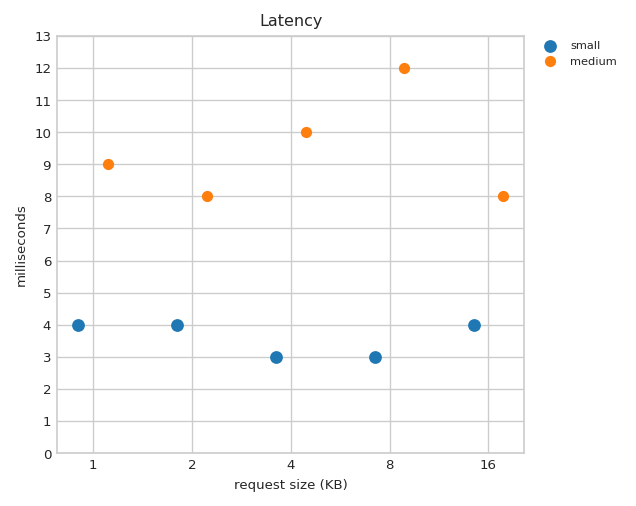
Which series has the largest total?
medium
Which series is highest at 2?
medium
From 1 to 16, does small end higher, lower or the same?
the same
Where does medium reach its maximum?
8
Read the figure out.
Title: Latency
x-axis: request size (KB), ticks 1 2 4 8 16
y-axis: milliseconds, ticks 0 1 2 3 4 5 6 7 8 9 10 11 12 13
Legend: small, medium
Values:
small: 4 4 3 3 4
medium: 9 8 10 12 8
